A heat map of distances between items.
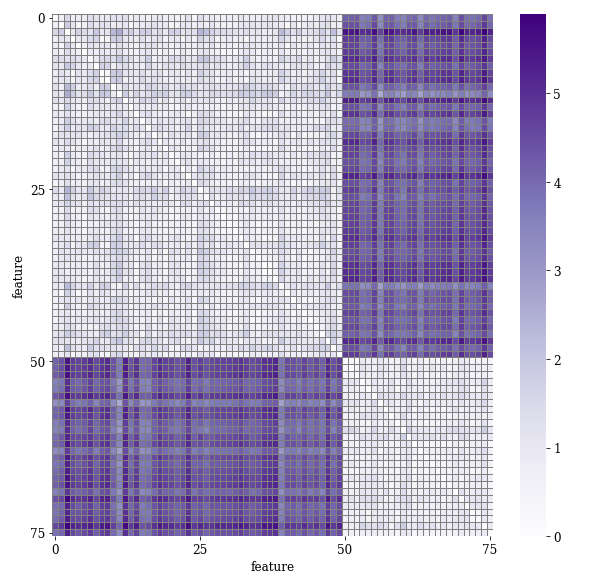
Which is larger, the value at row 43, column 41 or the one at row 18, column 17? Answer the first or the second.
the second
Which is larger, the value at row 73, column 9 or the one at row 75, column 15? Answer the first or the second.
the first
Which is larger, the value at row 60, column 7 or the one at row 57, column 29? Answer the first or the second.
the second
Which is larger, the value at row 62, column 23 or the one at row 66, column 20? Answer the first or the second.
the first
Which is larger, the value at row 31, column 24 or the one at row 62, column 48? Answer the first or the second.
the second
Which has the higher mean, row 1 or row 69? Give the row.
69
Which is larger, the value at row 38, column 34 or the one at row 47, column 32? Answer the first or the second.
the first
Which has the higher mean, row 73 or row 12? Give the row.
73
